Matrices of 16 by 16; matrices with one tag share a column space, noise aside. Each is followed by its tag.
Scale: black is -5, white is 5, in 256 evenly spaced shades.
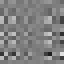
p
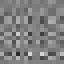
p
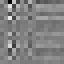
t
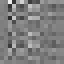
t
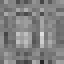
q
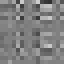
t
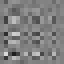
p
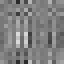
q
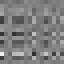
p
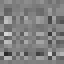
p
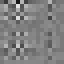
t
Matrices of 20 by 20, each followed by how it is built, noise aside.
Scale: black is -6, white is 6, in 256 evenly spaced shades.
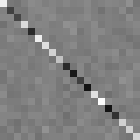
diagonal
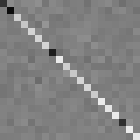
diagonal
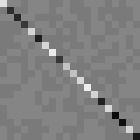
diagonal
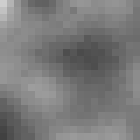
smooth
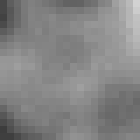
smooth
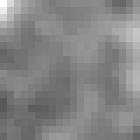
smooth
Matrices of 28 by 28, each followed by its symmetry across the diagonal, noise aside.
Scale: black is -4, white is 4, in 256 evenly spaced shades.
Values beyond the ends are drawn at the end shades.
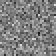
antisymmetric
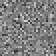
antisymmetric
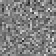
neither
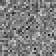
symmetric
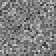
symmetric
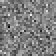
neither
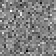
neither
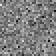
neither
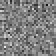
antisymmetric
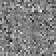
antisymmetric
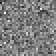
neither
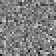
antisymmetric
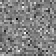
neither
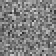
antisymmetric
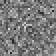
symmetric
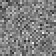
symmetric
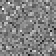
symmetric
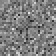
symmetric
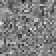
antisymmetric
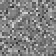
symmetric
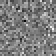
neither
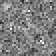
symmetric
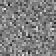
antisymmetric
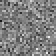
neither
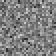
neither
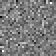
symmetric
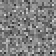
antisymmetric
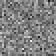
neither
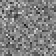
symmetric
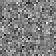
antisymmetric
